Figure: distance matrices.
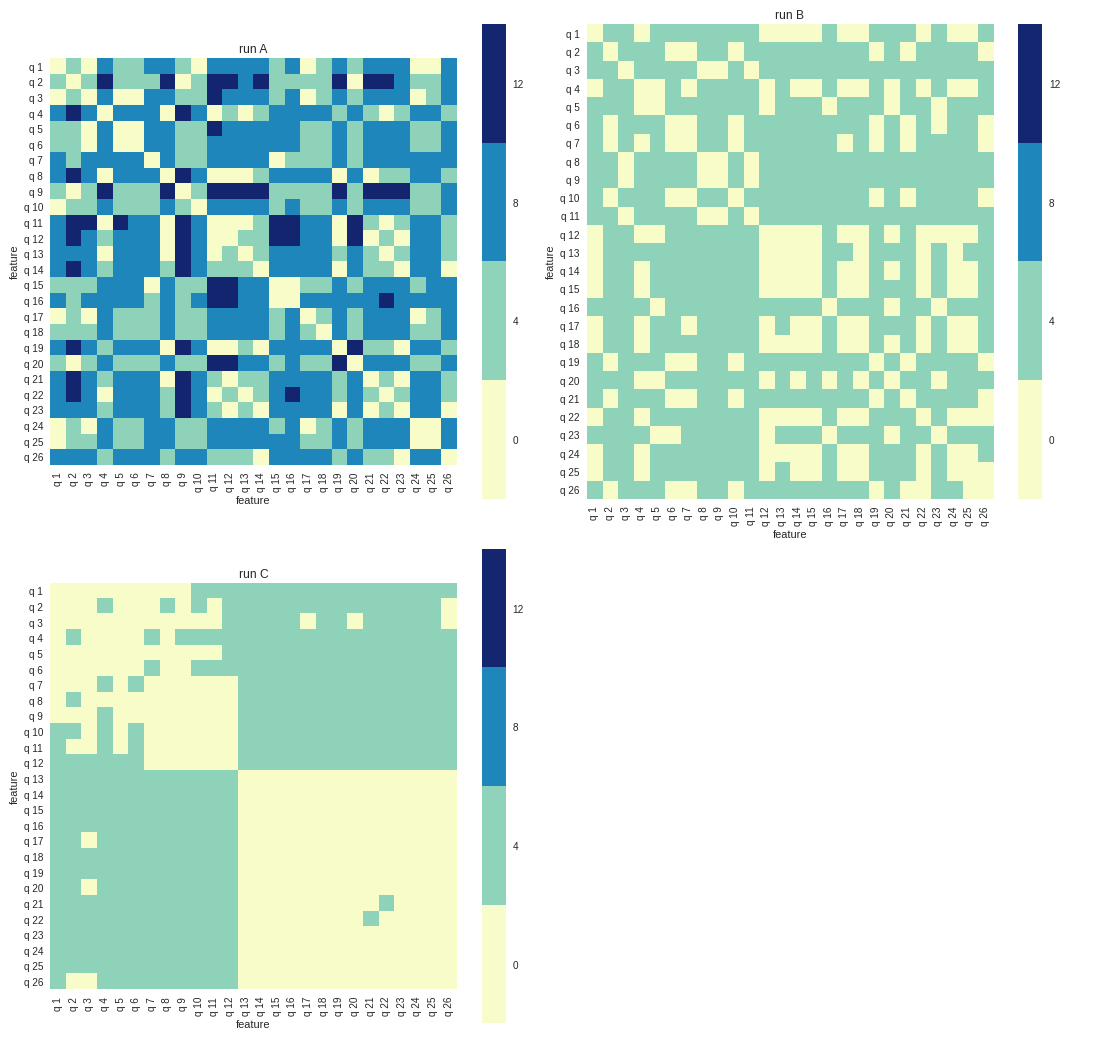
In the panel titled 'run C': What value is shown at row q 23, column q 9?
4
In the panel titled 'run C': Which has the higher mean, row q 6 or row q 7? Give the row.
q 6
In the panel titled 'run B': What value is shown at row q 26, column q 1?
4
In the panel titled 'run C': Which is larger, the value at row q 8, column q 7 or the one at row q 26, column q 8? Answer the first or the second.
the second
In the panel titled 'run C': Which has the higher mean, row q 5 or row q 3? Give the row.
q 5
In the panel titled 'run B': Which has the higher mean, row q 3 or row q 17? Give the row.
q 3
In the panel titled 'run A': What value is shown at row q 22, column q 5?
8
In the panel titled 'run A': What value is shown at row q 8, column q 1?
8
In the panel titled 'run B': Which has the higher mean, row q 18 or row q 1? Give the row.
q 1
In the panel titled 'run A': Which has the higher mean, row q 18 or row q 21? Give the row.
q 21
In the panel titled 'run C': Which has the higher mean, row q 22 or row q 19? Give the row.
q 22
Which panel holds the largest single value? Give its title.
run A
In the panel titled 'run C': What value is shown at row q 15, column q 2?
4
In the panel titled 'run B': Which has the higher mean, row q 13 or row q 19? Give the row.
q 19
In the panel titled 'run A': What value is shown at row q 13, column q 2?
8
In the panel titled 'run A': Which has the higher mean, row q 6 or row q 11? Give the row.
q 11
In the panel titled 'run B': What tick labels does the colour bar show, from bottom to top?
0, 4, 8, 12
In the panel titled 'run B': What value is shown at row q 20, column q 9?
4
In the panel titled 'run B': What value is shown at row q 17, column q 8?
4
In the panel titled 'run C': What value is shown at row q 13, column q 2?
4
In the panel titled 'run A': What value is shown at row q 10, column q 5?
4
